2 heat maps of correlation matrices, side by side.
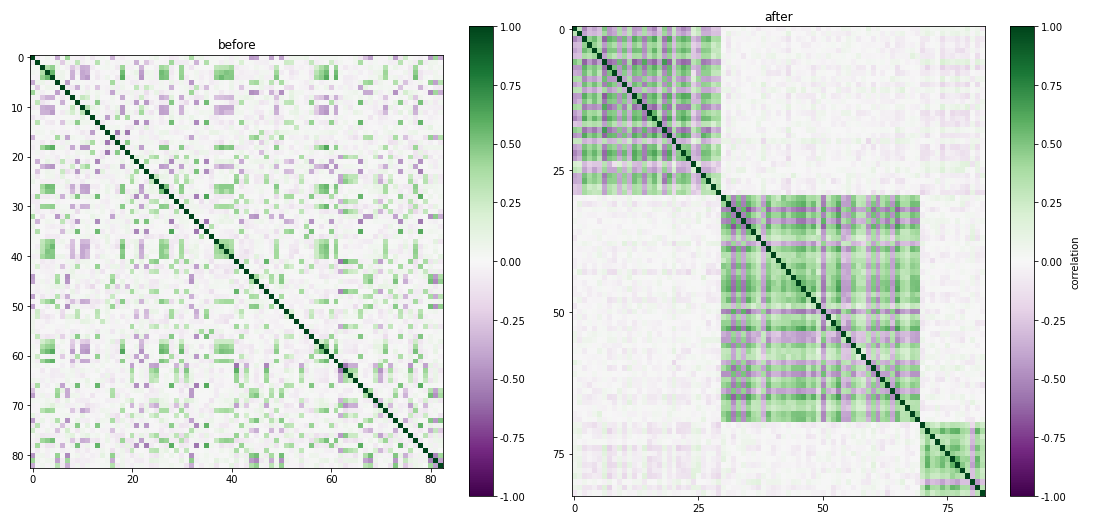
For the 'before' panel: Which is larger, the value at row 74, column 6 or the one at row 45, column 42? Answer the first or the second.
the second
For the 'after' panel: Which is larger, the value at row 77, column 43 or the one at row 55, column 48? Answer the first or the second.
the first
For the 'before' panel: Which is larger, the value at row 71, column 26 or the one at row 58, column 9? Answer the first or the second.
the first
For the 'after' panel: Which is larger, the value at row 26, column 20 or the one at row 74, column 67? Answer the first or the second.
the second
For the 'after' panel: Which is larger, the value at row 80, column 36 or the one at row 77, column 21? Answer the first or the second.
the first
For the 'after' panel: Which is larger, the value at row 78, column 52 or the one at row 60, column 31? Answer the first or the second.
the second
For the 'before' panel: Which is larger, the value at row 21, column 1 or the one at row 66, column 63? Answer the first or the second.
the second
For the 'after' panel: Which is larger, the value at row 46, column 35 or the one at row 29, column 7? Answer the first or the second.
the first
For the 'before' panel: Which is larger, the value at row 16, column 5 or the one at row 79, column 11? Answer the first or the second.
the first
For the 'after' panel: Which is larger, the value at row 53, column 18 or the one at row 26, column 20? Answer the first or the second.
the first
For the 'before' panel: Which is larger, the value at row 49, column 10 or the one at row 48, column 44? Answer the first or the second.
the second
